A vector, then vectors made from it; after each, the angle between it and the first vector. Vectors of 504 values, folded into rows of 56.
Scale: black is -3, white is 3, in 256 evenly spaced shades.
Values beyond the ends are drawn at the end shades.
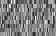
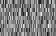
orthogonal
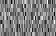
partly opposed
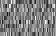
nearly parallel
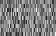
orthogonal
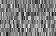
orthogonal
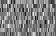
nearly opposite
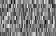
nearly opposite
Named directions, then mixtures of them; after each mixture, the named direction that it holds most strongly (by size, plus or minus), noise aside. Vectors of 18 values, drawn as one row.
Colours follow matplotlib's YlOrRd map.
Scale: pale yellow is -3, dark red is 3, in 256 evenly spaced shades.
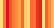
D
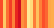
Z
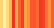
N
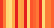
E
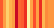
E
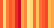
Z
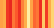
D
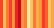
Z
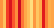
Z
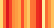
D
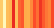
N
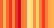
Z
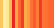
N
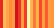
Z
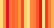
D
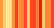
E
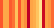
D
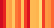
D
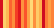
Z
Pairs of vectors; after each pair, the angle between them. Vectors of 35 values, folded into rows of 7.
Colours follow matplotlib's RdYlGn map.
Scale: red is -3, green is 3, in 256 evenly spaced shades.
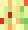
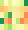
nearly opposite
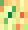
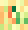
orthogonal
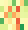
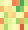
partly opposed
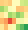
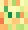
partly aligned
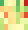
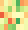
partly aligned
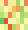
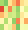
partly opposed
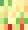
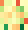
partly opposed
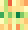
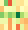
nearly parallel
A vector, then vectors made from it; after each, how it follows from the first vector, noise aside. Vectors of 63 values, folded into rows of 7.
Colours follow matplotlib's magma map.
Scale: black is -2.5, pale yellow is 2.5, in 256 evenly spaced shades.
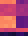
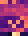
sign-scrambled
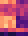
copied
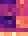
negated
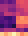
negated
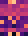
sign-scrambled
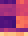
negated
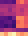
negated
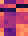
wrapped around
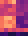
copied
